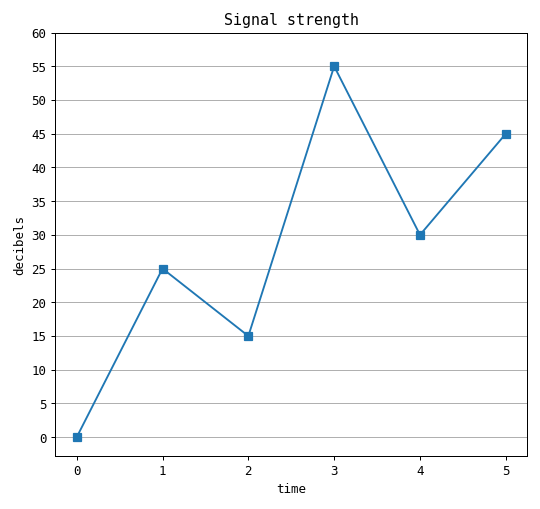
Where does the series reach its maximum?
3
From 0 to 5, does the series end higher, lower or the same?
higher
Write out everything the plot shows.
Title: Signal strength
x-axis: time, ticks 0 1 2 3 4 5
y-axis: decibels, ticks 0 5 10 15 20 25 30 35 40 45 50 55 60
Values:
0 25 15 55 30 45
